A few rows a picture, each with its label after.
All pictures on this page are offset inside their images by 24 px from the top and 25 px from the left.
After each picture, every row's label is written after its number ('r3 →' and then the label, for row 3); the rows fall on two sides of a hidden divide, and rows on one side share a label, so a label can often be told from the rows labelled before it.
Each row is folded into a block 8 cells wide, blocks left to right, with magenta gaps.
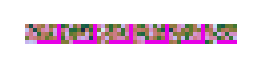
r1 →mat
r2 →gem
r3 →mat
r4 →mat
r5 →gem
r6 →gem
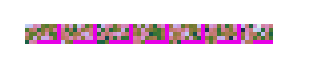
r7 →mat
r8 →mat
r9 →gem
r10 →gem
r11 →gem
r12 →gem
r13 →mat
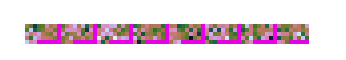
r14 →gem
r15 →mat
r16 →gem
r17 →gem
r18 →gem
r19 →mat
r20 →gem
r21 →mat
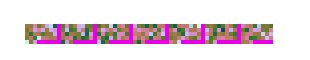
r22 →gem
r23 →mat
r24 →gem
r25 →gem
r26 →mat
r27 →gem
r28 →mat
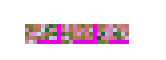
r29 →mat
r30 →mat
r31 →mat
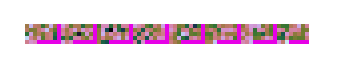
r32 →gem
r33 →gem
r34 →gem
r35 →mat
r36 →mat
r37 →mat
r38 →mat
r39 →mat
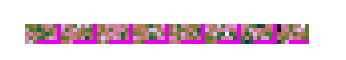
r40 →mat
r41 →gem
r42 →mat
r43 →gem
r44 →gem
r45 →mat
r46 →gem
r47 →gem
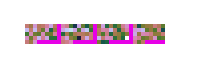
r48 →gem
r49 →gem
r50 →gem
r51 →gem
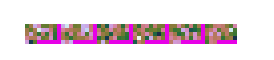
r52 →gem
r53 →mat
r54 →mat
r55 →mat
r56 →mat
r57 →gem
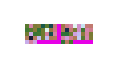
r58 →gem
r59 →mat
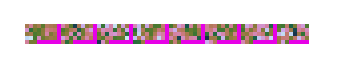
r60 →gem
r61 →gem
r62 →mat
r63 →gem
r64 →gem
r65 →mat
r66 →mat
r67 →gem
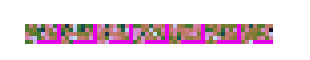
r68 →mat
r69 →gem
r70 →mat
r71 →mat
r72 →gem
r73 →gem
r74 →gem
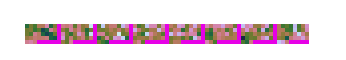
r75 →gem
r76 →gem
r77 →mat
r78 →mat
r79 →mat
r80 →mat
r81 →mat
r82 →mat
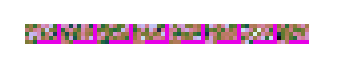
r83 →gem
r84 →mat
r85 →gem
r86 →mat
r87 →mat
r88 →mat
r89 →mat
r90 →mat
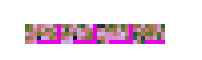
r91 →mat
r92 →mat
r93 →gem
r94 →gem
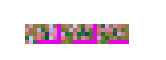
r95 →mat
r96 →gem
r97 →gem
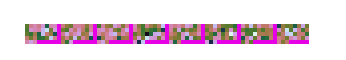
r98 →mat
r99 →gem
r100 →mat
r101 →gem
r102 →gem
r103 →gem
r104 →mat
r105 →gem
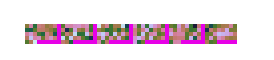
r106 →gem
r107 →gem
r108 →gem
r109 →mat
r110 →gem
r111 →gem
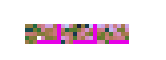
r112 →gem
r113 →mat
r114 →mat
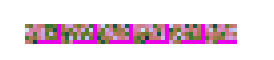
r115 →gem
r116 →mat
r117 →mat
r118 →mat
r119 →gem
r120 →mat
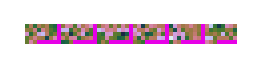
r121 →mat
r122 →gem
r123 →mat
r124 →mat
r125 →gem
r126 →gem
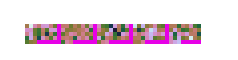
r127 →mat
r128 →mat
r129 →gem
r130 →mat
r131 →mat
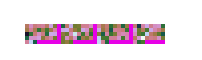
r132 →mat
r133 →gem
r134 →gem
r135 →mat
